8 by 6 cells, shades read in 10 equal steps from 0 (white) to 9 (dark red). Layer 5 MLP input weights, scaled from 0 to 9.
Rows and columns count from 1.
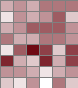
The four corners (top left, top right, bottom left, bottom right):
3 5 2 2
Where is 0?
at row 8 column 4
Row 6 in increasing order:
2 3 3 7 8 8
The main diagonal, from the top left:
3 4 6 5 2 7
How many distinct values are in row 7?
3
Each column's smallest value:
1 1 2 0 2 2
